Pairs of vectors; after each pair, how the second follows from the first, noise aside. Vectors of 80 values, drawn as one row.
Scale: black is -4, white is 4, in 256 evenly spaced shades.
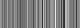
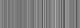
shrunk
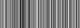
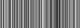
reversed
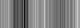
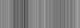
shrunk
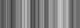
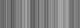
shrunk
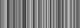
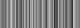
reversed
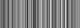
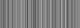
shrunk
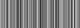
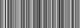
reversed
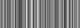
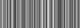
reversed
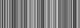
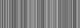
shrunk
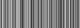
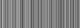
shrunk
